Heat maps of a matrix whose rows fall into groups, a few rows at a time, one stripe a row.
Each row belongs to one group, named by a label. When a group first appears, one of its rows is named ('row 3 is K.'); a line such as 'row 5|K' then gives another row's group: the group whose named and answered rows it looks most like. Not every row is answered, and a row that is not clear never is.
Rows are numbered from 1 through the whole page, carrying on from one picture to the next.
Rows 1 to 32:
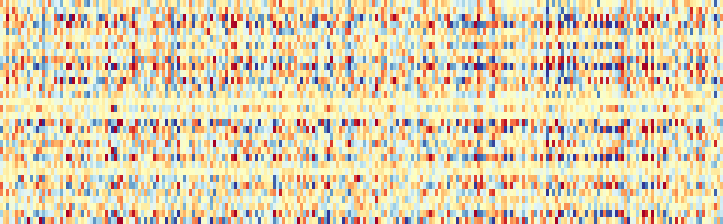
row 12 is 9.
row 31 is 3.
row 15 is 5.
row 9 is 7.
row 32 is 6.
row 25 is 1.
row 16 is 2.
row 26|6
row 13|6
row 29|6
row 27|2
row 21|7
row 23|3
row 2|1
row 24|9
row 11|1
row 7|3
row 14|1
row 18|6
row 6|6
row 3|9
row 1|1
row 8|1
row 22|2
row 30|5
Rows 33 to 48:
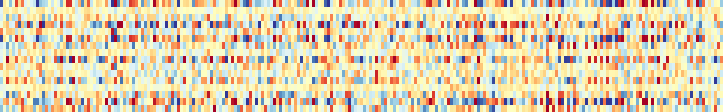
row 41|9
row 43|6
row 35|7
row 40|7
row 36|6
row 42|2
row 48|7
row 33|3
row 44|9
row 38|3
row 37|2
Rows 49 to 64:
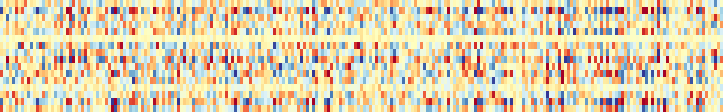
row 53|3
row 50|3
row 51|5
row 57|9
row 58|7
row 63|3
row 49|9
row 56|5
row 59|2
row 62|1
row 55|6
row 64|2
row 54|5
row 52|9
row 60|7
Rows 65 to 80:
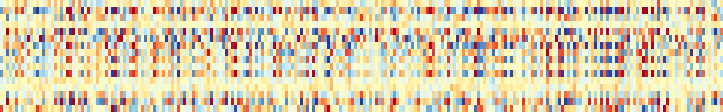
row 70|6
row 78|5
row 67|5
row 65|9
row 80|2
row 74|7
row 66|3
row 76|7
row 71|3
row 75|3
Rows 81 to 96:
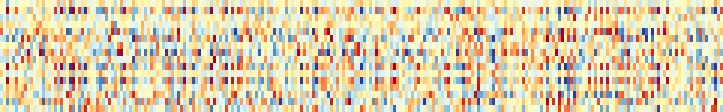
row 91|5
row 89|7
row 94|3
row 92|9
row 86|7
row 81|5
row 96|5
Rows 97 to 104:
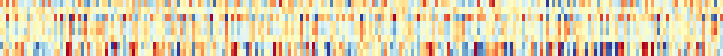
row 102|5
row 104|3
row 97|1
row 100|5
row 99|9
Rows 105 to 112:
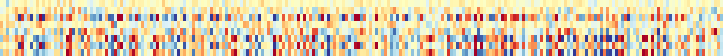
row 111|6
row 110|3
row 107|6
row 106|9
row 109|5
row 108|2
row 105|5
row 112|3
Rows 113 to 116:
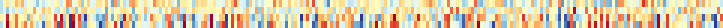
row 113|3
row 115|9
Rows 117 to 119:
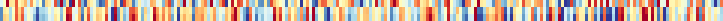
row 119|3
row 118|3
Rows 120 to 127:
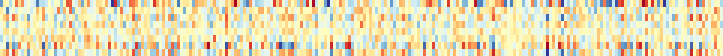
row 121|5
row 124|1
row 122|1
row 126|7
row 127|1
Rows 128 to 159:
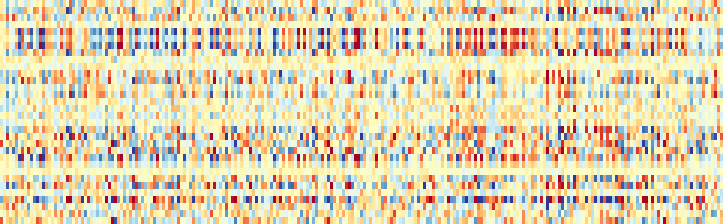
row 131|5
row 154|7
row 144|6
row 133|6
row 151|6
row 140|5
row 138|7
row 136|2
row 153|3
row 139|7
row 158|9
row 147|9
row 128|5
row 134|6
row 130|1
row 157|1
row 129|2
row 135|2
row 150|6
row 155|5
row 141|5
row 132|6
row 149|7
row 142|7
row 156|3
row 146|2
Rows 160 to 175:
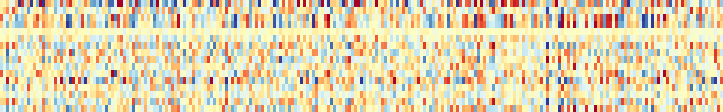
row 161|1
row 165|6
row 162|2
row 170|2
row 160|6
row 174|1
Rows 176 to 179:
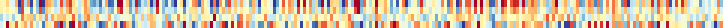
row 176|6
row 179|9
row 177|6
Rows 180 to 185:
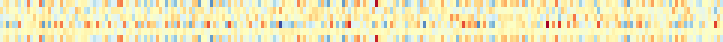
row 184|1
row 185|6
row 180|6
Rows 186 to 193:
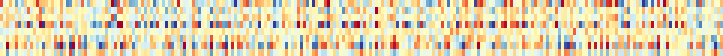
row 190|2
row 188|2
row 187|6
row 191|9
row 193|5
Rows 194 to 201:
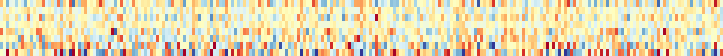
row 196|6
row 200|7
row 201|9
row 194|5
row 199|6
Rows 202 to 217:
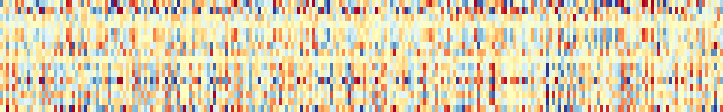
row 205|5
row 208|5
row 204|2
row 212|1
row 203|6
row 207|3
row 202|3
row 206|3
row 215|7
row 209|9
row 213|6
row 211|1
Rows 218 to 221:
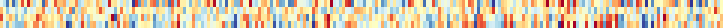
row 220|2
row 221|2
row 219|5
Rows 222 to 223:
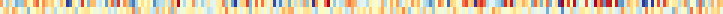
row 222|2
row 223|1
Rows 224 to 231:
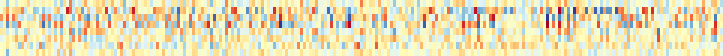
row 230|6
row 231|5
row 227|7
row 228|5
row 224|5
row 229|9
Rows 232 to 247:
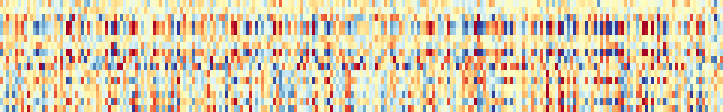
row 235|3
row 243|2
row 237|9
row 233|5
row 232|1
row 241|6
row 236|3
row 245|7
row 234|9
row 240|9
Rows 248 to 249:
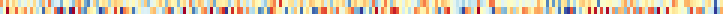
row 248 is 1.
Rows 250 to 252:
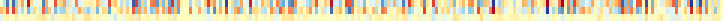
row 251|1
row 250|7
